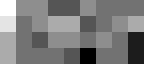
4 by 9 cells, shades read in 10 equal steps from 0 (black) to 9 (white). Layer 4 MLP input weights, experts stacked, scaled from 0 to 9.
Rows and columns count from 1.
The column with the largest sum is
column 1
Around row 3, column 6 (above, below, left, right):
3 0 5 5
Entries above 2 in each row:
9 9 8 7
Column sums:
29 17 17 18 17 12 17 17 12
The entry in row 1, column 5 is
3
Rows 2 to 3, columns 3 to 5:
5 6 6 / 3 5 5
